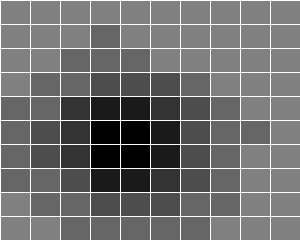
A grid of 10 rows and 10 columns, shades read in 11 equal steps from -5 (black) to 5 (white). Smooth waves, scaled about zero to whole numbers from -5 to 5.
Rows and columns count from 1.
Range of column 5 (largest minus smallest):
5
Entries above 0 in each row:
0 0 0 0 0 0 0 0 0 0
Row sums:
0 -1 -3 -9 -19 -24 -23 -18 -10 -5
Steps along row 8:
same down down same up up up up same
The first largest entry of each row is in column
1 1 1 1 9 10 9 9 1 1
